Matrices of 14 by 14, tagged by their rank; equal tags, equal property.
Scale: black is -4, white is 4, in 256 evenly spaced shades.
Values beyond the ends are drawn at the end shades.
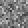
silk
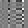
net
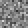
silk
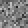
silk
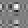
net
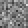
silk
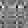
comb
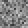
silk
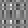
net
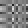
net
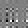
net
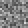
silk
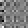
comb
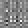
comb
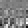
comb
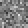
silk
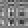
comb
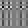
net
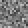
silk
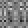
comb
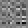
comb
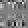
comb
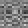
comb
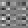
net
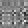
comb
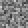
silk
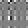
net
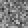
silk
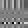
net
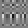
net
